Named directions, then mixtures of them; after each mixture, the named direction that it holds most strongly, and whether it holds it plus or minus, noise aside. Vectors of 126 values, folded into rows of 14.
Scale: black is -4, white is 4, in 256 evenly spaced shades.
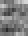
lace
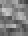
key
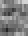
lace, plus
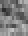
key, minus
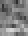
key, minus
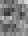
lace, plus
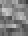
key, plus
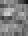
lace, minus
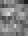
lace, minus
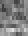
key, minus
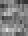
lace, minus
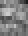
key, plus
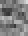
key, minus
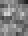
lace, minus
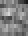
lace, minus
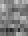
lace, plus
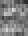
lace, minus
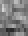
key, plus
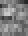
lace, minus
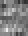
lace, minus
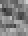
key, minus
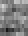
lace, plus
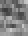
key, minus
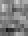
lace, plus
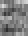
lace, plus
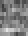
lace, minus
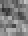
key, minus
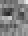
key, minus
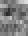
lace, plus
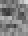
key, minus
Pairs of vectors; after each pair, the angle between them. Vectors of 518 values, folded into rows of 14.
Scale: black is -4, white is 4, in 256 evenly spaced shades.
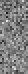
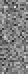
orthogonal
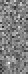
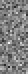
orthogonal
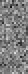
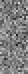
partly aligned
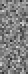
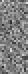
partly aligned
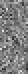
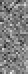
partly opposed
